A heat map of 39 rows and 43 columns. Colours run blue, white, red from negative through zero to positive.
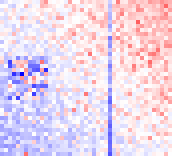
Odd lines: column 28. Slope: up to the top right. Mirror symmetry: none. Odd patch: rougher, in the middle left. Stripes: none. Roughest part: middle left. Ninth with the highest average: top right.
